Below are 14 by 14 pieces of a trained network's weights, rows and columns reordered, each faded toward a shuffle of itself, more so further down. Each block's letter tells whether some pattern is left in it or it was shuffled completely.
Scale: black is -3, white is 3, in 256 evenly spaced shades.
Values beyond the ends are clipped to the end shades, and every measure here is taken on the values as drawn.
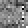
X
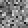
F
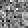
F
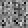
X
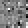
X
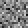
F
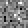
F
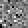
F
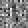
X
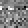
X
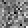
F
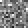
F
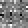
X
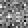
X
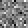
X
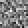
F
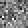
F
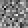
X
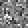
F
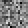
X
